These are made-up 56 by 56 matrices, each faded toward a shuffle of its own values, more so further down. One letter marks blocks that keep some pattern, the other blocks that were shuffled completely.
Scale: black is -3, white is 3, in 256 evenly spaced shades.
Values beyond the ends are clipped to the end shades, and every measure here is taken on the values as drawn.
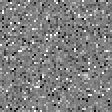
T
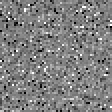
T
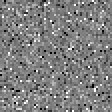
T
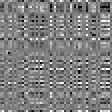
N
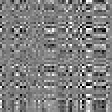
N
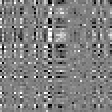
N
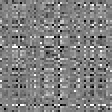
N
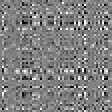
N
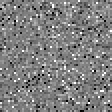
T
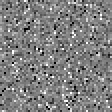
T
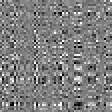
N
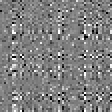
N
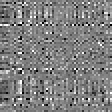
N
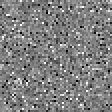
T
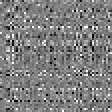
N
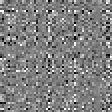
N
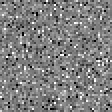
T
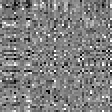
N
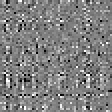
N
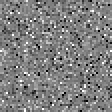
T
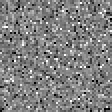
T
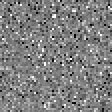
T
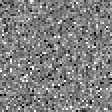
T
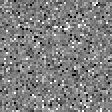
T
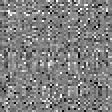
N
